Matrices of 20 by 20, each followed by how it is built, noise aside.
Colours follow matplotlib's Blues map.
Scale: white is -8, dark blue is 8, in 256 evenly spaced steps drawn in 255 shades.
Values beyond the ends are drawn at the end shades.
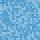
noise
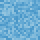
noise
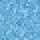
noise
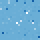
sparse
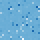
sparse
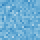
noise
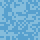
noise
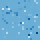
sparse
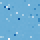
sparse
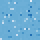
sparse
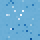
sparse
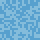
noise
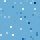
sparse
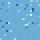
sparse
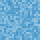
noise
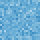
noise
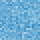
noise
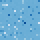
sparse
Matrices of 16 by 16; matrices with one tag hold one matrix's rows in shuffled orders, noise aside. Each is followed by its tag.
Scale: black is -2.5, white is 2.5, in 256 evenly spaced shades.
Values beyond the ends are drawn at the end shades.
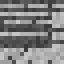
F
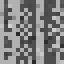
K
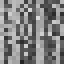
K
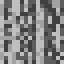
K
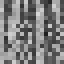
K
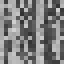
K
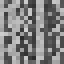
K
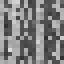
K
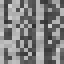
K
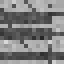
F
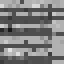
F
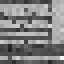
F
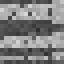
F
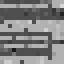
F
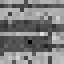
F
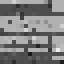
F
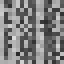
K
